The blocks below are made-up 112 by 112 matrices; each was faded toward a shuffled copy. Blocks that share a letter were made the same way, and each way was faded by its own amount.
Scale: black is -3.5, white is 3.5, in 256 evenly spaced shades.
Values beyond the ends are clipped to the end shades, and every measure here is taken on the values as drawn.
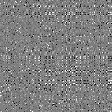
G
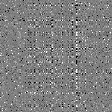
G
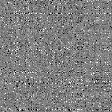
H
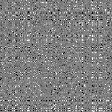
G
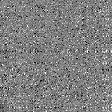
H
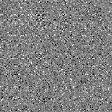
H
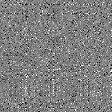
H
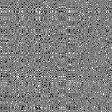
G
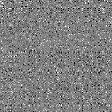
H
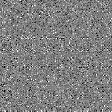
H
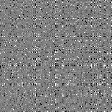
G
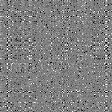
G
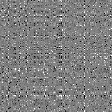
G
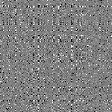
G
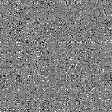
H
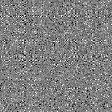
H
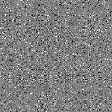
H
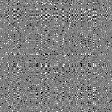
G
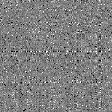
H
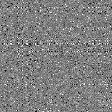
H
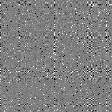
G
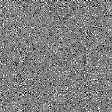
H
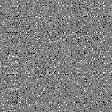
H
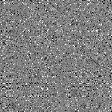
H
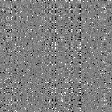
G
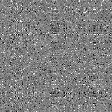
H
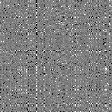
G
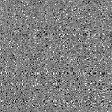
H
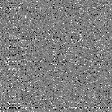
H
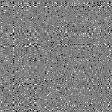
G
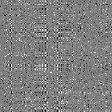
G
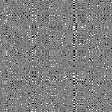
G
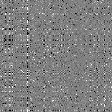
G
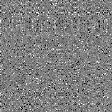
H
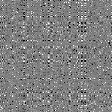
G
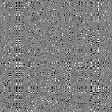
G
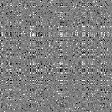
G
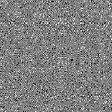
H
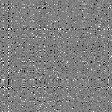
G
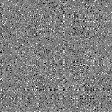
H
